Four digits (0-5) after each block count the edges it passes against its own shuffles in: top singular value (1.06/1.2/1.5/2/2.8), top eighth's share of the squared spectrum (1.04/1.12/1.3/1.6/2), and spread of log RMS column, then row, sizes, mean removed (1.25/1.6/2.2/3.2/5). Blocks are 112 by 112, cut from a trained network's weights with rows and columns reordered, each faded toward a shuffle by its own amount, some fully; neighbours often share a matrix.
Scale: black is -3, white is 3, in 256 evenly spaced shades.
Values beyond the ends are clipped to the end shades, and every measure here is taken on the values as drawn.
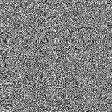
3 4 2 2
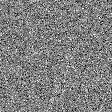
0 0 0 0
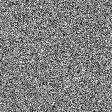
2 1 0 0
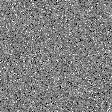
1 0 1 0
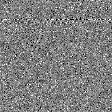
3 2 2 1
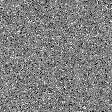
0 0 0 0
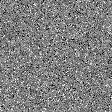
0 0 0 0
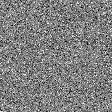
0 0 0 0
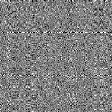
4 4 3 3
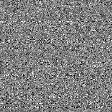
2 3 0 3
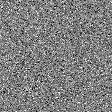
0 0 0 0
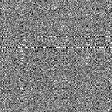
4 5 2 3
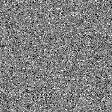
2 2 0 2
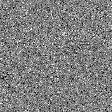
1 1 0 1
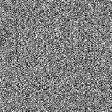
3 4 2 2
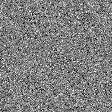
1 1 0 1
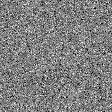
1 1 0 1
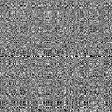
4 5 3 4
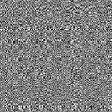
4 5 3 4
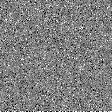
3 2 1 1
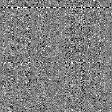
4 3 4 2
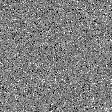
1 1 0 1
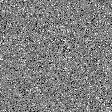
0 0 0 1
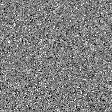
1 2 0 2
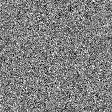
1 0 0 0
